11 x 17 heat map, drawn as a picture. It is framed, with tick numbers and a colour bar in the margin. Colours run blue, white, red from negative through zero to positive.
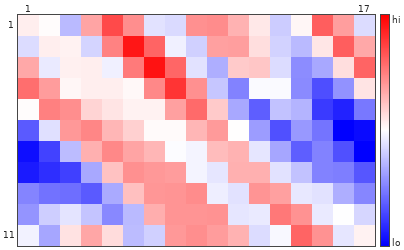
The grain runs diagonally down to the right. The bottom middle is the smoothest part. The halves do not mirror each other. The middle right is the ninth with the lowest average. Overall the values sit about 50% of the way up the scale.
